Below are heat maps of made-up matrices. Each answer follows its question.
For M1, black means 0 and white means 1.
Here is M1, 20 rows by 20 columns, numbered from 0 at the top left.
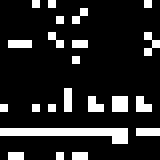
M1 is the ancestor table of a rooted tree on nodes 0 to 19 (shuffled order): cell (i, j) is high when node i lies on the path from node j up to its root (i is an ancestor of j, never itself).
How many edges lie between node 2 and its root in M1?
3
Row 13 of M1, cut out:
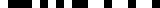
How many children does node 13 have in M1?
2
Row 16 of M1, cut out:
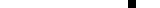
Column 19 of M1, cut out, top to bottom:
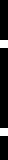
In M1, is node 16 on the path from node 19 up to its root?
yes
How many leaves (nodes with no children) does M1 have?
7
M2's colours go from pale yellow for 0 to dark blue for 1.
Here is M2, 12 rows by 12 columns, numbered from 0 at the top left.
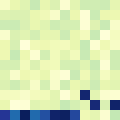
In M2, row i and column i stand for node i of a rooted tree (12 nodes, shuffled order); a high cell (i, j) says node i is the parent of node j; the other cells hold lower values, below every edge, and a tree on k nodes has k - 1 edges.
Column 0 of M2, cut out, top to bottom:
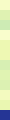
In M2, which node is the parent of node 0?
11
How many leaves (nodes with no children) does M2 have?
9
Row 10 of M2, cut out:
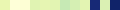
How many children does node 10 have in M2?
2
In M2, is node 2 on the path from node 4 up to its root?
no
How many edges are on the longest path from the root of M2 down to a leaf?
2
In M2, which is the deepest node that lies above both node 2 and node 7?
11
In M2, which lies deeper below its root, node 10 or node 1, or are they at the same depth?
node 1
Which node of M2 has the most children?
11
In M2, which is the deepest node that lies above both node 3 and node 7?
11
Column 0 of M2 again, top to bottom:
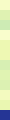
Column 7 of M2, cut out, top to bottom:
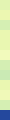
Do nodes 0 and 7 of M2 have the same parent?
yes
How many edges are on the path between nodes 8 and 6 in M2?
4
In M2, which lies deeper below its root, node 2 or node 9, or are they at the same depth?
node 2
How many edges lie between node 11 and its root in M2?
1
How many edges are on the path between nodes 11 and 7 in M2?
1
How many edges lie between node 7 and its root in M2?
2
